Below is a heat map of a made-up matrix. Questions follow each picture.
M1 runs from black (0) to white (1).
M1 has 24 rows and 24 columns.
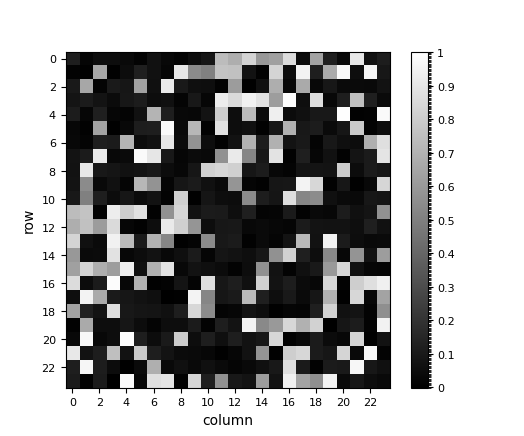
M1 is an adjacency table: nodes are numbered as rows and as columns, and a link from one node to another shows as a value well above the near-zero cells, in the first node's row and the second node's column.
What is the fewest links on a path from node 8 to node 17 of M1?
2
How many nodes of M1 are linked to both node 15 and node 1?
3
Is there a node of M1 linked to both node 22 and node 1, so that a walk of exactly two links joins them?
no
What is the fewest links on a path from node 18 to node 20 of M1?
3
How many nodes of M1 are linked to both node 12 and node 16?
2
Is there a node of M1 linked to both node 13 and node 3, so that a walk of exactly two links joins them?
no
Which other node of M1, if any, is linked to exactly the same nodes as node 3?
node 0
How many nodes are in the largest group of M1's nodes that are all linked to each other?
4
